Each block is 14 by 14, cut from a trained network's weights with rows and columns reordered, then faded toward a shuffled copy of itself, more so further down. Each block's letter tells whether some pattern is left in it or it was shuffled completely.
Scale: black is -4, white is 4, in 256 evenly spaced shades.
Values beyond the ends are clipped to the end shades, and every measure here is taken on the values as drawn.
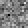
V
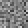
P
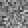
V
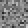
V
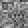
P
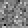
V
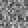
P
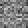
P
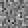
V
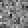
V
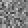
V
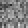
P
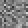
P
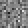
P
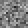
P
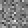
P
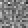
V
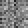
P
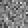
V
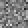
V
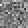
V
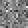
P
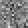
V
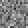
V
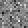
V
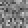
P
